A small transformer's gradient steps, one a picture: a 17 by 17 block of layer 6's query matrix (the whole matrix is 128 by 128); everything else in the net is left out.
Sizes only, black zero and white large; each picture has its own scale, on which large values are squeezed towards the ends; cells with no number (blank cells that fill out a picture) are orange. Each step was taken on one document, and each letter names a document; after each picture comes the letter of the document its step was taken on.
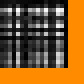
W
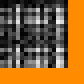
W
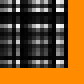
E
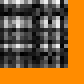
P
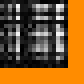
E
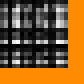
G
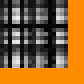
G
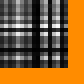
P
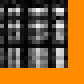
W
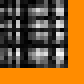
W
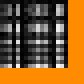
W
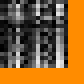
E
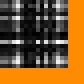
G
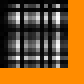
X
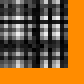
P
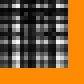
G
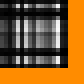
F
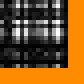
F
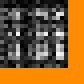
W
